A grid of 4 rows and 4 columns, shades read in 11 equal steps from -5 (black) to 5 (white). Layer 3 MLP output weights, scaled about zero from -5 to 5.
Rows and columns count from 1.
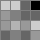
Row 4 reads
-1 0 -1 1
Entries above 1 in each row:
2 0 2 0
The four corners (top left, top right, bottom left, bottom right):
3 -5 -1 1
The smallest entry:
-5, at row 1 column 4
